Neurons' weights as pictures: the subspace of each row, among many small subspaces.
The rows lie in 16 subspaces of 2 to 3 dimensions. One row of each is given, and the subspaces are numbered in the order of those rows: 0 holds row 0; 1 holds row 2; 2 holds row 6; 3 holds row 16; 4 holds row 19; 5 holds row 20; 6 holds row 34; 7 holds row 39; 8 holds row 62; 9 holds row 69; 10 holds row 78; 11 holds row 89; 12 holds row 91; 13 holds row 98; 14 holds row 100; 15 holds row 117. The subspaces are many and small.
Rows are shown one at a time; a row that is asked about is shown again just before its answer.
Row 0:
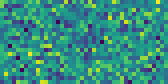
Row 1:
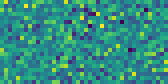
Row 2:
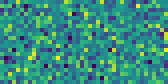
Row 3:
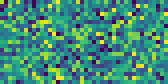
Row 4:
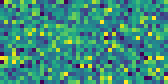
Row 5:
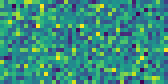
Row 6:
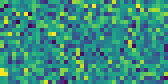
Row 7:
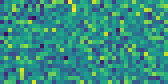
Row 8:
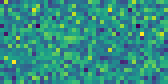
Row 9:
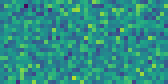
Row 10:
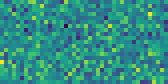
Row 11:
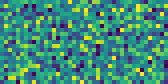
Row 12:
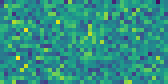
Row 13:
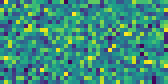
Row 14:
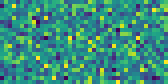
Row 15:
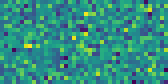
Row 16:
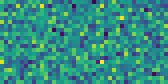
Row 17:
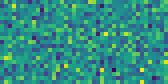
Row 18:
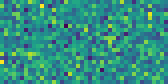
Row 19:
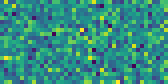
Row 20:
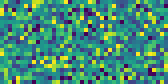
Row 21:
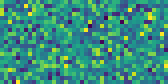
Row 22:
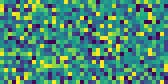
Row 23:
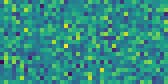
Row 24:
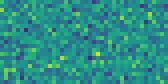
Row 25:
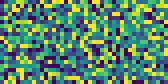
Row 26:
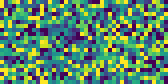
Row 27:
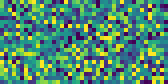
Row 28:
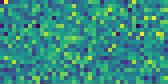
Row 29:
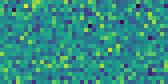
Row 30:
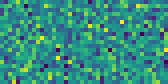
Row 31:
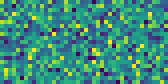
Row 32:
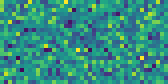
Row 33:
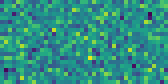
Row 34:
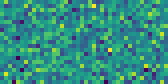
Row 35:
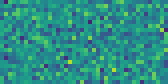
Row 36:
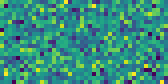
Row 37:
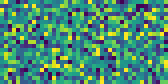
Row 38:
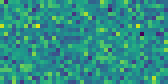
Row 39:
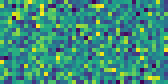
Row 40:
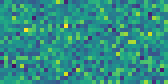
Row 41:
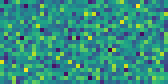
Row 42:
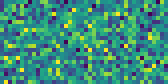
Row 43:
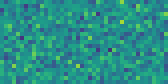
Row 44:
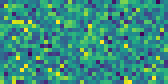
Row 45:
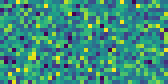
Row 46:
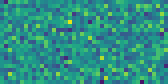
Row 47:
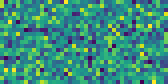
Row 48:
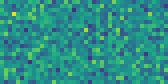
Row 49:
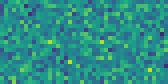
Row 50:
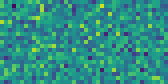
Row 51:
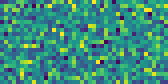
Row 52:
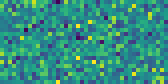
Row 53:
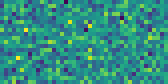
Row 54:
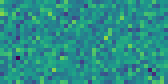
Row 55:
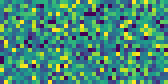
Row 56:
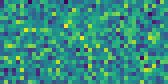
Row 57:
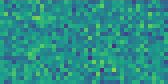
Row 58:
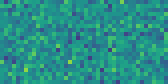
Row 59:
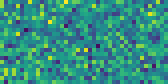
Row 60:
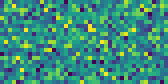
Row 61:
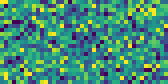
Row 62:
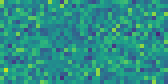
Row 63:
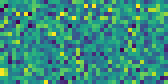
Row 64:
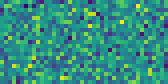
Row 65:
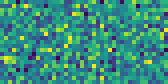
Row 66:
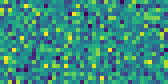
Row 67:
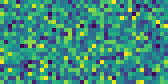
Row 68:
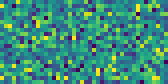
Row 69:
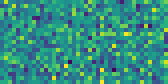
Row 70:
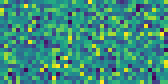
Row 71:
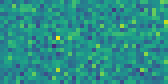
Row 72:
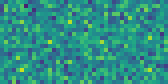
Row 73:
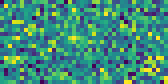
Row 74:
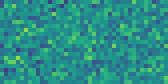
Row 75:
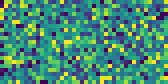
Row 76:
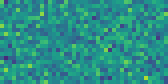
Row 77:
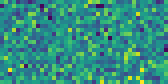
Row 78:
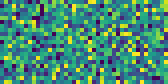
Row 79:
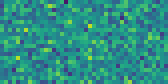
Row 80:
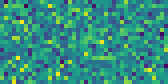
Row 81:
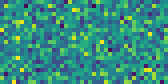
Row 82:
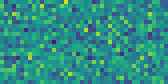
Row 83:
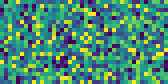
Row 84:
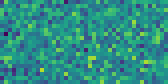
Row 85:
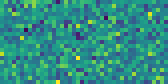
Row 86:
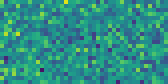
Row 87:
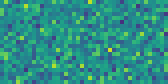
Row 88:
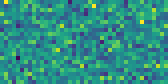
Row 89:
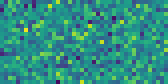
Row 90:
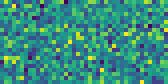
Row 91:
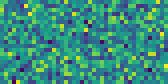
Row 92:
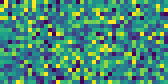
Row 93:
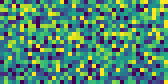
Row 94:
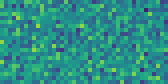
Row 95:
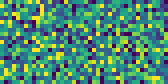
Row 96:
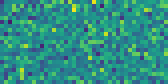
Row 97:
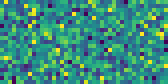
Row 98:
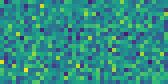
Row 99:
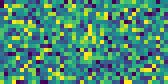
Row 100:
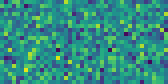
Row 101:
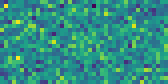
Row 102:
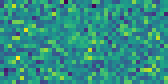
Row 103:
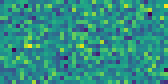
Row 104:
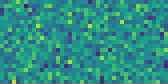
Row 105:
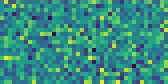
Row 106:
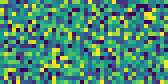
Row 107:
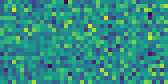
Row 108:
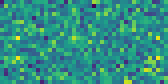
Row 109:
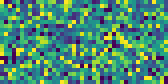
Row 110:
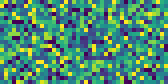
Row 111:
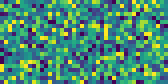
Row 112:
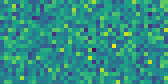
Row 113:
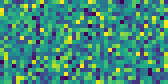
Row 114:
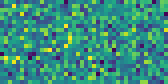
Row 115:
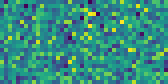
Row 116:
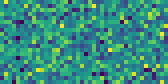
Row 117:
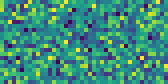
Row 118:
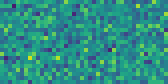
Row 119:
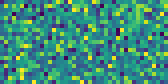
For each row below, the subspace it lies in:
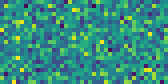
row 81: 6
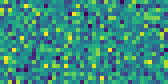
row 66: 1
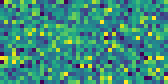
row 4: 2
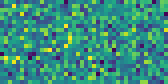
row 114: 1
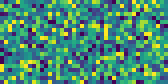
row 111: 3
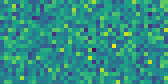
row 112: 9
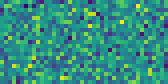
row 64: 5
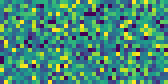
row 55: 3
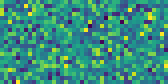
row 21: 14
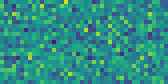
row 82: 14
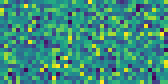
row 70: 9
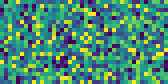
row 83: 11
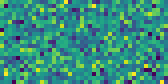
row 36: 6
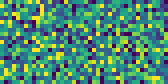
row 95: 10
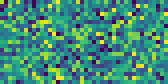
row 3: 11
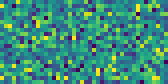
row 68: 3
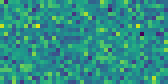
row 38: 0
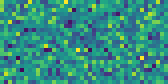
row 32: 15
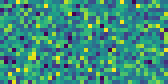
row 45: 1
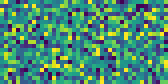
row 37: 9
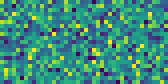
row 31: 4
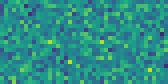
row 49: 12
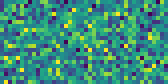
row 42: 15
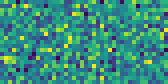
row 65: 1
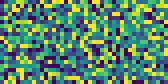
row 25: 10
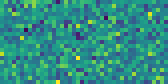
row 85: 11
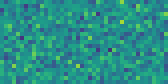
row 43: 13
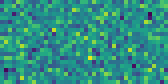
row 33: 4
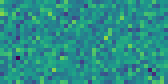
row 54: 2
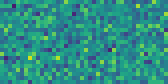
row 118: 1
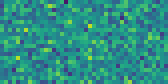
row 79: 12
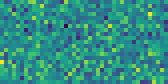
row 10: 5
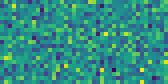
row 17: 10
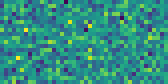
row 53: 12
